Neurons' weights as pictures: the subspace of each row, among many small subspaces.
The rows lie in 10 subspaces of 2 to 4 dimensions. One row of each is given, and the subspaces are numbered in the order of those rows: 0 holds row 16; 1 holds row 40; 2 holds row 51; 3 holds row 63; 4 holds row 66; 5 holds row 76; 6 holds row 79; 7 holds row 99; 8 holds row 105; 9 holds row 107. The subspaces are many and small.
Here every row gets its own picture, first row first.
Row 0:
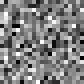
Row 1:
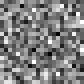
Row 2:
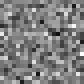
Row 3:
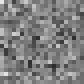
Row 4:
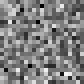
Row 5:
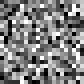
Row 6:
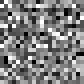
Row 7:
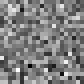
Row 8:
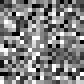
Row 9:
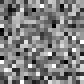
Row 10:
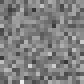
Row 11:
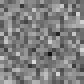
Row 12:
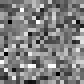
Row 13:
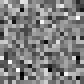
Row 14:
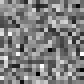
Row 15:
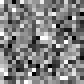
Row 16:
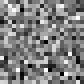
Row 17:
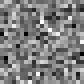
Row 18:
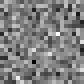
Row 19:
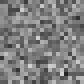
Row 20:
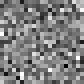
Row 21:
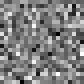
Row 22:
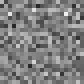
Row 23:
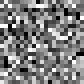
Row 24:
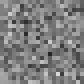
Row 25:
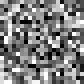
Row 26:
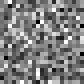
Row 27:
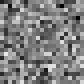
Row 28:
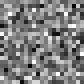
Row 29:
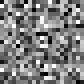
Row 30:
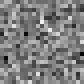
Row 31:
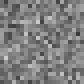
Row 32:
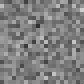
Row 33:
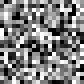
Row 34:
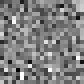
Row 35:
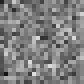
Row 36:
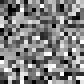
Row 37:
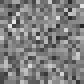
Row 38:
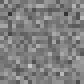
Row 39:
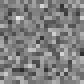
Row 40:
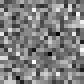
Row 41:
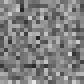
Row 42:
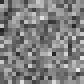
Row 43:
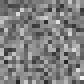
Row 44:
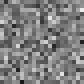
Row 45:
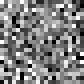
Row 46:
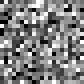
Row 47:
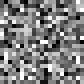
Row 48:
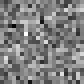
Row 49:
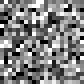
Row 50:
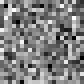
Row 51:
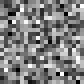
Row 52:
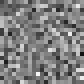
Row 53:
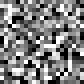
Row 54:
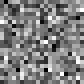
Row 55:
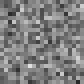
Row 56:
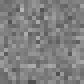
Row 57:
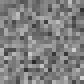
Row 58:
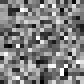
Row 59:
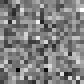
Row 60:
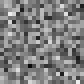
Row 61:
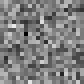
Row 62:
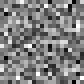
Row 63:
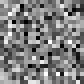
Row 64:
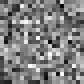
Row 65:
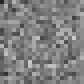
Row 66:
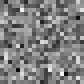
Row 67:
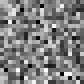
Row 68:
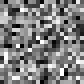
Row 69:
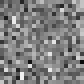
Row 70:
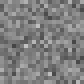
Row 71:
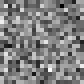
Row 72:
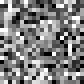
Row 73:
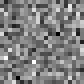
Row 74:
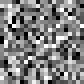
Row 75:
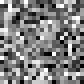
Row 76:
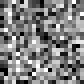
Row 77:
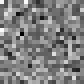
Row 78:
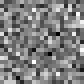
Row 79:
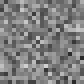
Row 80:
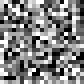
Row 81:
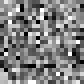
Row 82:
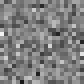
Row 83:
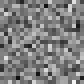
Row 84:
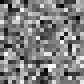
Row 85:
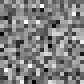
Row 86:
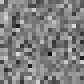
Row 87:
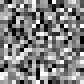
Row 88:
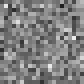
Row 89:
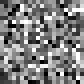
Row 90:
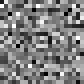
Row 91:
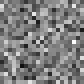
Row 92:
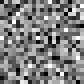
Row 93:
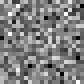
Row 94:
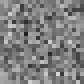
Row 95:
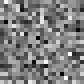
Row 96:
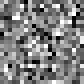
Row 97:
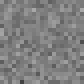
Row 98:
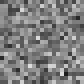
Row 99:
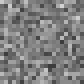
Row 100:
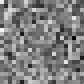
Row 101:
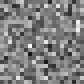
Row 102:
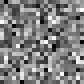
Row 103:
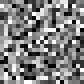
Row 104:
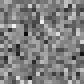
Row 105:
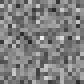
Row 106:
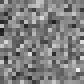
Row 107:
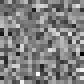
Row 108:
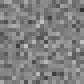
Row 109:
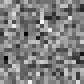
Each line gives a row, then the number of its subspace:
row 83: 6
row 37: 8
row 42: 7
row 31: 1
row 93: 8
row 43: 9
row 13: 4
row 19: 4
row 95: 6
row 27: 7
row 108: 6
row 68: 4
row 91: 6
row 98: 4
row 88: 5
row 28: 2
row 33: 9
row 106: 7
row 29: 8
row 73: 1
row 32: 6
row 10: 0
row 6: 8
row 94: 3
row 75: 7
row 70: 6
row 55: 2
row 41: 6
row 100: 5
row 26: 8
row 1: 1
